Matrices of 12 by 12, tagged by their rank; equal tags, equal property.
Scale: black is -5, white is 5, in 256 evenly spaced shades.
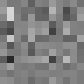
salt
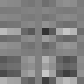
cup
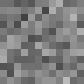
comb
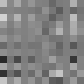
salt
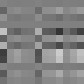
cup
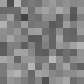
comb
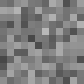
comb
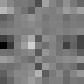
salt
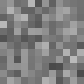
comb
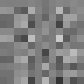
salt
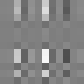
cup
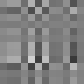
cup
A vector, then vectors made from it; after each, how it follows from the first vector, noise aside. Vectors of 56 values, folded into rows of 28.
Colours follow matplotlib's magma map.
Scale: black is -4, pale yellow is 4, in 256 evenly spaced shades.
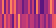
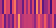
sign-scrambled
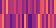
wrapped around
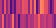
negated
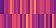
wrapped around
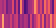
wrapped around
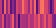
negated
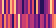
scaled up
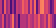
negated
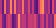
sign-scrambled
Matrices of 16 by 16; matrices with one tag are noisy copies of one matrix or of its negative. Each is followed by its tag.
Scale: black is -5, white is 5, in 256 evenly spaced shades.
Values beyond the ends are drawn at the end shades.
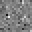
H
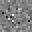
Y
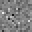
Y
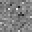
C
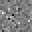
Y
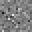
Y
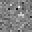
C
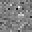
C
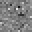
C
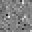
H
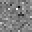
C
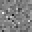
Y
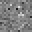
C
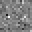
H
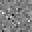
Y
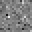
H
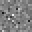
Y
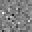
Y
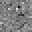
C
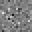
Y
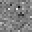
C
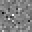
Y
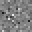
Y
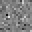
H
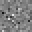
Y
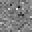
C
